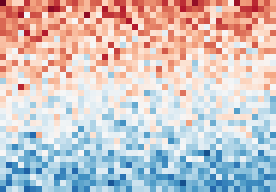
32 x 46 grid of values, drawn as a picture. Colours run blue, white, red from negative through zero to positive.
No regular stripes run through it. The field climbs toward the top. The grain is fine, like static. No single row or column stands out from its neighbours.
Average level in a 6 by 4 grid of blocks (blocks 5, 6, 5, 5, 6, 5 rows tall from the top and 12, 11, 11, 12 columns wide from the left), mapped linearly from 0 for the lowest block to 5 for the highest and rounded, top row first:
5555
4444
3333
2222
1111
0000
